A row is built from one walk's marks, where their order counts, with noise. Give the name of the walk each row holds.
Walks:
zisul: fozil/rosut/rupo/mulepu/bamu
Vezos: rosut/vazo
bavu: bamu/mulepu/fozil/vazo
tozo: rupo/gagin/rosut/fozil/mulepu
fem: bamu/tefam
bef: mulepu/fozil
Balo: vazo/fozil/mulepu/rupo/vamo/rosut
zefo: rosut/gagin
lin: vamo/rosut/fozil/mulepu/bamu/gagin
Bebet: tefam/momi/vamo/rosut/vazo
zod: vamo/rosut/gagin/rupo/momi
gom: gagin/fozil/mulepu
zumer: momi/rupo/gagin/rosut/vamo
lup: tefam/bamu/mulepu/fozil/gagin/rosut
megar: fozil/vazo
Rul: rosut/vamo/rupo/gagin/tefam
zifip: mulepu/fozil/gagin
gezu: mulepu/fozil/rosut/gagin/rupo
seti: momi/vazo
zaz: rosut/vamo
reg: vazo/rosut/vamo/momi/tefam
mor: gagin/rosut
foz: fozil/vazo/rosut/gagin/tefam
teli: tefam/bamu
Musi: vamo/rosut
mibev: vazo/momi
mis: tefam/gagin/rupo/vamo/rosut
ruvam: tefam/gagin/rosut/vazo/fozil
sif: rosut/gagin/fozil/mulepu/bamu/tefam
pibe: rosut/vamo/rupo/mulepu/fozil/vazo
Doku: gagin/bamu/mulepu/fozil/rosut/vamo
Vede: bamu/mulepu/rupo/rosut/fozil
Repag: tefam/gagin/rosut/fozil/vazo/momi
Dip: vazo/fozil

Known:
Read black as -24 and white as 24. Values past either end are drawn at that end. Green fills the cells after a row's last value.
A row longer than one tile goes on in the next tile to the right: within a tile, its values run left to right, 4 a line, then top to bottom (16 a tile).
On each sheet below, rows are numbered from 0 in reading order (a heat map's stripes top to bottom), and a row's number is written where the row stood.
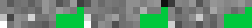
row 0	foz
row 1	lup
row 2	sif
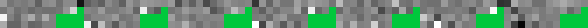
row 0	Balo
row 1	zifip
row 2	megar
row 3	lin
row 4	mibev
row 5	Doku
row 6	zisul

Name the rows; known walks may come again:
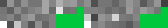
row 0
lin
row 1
foz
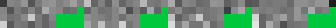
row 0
sif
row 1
mibev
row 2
reg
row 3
lup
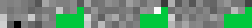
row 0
gezu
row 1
zumer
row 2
Vezos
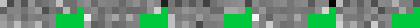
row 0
seti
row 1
Balo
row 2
ruvam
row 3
Musi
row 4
Repag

